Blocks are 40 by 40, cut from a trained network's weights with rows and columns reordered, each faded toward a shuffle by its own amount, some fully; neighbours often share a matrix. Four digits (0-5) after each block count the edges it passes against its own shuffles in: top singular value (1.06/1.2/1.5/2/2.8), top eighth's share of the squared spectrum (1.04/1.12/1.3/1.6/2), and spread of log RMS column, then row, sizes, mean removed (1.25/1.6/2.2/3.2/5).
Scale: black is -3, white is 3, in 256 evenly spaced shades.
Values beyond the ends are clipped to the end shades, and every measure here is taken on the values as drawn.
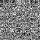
3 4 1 1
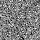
0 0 0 0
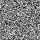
0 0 0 0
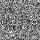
3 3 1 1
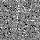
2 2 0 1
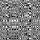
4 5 3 3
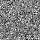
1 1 0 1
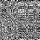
4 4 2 2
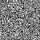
1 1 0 0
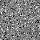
2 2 0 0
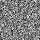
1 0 0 0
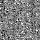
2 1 0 0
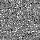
1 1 0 0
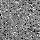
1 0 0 0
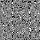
3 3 2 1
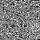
3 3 1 1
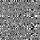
3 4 2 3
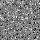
1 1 0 0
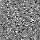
2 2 0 0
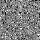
2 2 1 1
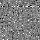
3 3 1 1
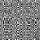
4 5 3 2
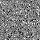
2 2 0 0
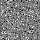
0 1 0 0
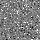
0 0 0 0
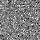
0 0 0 0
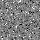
0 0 0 0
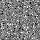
1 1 0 0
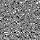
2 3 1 1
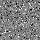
0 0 0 0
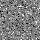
2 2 0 0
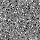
0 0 0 0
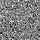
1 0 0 0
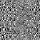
3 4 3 2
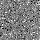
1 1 0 0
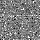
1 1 0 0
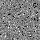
0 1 0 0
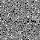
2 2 1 0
